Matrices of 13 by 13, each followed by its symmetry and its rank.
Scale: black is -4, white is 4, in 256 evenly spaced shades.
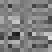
neither, rank two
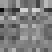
neither, rank two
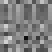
neither, rank two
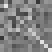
symmetric, full rank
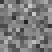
neither, full rank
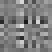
antisymmetric, rank two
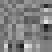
antisymmetric, rank two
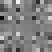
antisymmetric, rank two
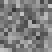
neither, full rank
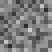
symmetric, full rank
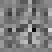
neither, rank two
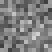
symmetric, full rank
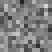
neither, full rank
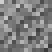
symmetric, full rank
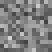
neither, full rank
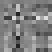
antisymmetric, rank two
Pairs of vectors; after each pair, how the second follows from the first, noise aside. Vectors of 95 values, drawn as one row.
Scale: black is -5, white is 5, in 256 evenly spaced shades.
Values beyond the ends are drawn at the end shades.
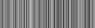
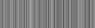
shrunk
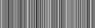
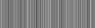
shrunk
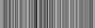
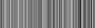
wrapped around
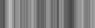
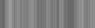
shrunk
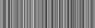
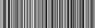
scaled up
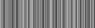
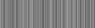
shrunk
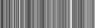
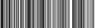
scaled up
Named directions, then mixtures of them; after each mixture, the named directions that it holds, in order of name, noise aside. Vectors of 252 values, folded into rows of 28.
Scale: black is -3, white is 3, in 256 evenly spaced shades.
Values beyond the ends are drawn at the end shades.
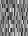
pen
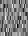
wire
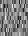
wire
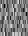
pen, wire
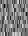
pen, wire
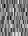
pen, wire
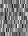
wire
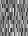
pen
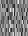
pen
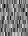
pen, wire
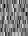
pen, wire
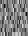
pen, wire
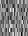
pen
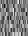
pen, wire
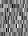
pen, wire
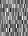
pen, wire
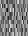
pen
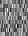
pen, wire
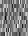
wire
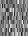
pen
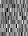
pen, wire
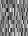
pen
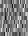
wire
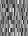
pen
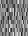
pen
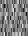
pen, wire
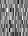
pen
